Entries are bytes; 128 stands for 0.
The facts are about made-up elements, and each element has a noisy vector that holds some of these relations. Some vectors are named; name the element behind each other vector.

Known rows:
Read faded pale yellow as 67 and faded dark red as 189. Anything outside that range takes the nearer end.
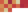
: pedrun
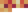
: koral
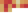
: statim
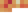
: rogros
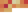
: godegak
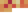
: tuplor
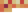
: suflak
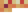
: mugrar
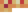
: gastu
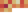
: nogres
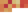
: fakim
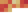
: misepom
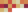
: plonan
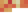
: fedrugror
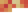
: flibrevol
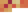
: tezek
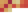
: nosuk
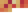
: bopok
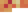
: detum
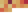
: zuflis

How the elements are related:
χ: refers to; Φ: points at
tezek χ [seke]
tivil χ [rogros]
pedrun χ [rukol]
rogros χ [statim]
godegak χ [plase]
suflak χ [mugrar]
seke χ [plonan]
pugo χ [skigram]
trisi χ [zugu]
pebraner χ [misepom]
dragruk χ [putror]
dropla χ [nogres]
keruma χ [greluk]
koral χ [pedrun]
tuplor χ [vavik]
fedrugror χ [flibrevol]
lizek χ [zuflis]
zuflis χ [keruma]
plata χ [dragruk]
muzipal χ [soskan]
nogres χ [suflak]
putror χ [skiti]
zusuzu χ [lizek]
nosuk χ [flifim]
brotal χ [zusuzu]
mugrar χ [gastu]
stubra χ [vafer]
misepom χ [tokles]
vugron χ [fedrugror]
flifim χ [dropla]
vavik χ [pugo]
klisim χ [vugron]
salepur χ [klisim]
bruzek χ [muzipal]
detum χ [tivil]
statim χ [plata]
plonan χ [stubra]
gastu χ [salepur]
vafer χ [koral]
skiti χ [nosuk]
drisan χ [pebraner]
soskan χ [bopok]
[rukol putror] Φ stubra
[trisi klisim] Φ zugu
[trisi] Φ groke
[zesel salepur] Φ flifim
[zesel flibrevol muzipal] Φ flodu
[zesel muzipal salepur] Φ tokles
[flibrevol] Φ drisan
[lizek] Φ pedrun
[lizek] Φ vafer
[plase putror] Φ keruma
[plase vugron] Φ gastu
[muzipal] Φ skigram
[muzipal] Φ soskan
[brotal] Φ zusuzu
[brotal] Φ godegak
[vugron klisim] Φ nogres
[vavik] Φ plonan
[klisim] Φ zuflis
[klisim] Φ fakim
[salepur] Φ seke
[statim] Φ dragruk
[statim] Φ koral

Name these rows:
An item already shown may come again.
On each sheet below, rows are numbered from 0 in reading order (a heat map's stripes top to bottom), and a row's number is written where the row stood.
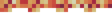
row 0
muzipal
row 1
nosuk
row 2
vavik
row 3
dragruk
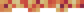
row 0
drisan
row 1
greluk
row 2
dragruk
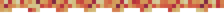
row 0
gastu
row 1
lizek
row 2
flibrevol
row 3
seke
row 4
soskan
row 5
flifim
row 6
dropla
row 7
stubra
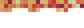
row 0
plata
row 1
putror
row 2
plonan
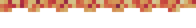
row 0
rukol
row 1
keruma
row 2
tezek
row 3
skigram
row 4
drisan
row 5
tokles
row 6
brotal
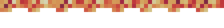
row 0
soskan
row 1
salepur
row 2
muzipal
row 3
zesel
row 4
plase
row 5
zusuzu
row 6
putror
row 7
skiti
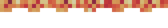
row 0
plata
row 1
flodu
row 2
pugo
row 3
vafer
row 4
trisi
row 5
greluk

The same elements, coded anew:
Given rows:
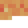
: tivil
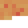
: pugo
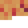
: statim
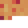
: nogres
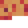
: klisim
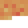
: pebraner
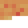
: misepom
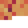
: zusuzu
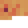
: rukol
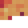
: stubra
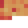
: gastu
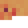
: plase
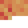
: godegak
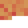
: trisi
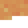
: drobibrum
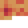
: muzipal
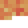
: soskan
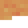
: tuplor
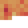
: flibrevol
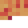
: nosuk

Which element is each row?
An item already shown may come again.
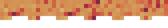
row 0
vavik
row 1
dropla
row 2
vavik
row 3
lizek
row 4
greluk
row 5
koral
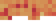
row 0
skiti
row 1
flibrevol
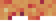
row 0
plonan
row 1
keruma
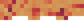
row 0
zusuzu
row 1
zesel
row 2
putror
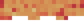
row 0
gastu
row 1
greluk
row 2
skiti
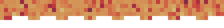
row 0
salepur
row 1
dragruk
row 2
tezek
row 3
koral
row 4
plata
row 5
dropla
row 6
flifim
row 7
vafer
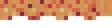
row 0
seke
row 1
zuflis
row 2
seke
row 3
brotal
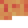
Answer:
fedrugror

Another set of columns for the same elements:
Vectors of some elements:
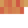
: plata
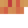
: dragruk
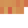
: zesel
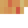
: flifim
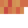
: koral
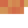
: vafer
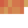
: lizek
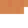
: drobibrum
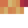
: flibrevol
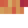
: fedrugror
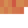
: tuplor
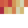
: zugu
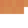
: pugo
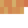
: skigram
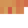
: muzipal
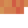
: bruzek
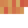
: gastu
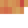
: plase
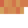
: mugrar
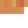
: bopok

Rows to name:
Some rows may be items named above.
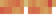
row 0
putror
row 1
plase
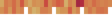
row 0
stubra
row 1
seke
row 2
fedrugror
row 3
zusuzu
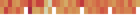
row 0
koral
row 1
trisi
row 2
salepur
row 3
godegak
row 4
plata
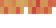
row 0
nogres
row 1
koral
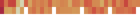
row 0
trisi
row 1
keruma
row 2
greluk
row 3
pedrun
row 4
brotal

